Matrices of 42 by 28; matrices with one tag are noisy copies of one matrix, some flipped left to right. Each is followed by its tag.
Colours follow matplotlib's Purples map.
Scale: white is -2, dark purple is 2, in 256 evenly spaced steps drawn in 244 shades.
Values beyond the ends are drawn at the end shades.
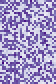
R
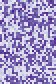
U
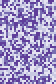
U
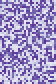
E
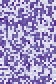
U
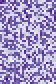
R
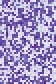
U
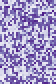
U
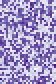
U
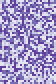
E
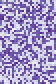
E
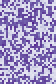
U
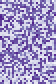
E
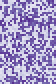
U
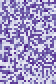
E
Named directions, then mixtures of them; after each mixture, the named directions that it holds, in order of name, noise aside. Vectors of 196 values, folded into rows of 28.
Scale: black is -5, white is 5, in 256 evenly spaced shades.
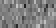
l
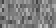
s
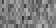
l, s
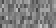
s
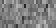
l, s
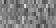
l, s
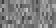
s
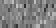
l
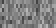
s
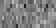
l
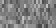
l, s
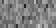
l, s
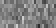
l, s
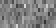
l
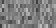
s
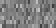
l, s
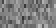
l, s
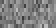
l, s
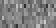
l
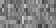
l, s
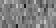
l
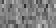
l, s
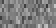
l, s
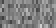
s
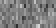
l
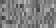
l, s
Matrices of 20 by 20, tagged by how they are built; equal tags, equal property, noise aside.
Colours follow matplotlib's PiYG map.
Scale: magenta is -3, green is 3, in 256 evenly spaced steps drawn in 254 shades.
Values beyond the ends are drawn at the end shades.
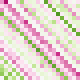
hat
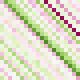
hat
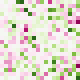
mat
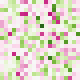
mat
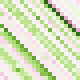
hat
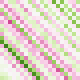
hat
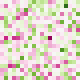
mat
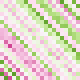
hat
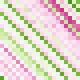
hat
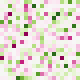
mat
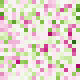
mat
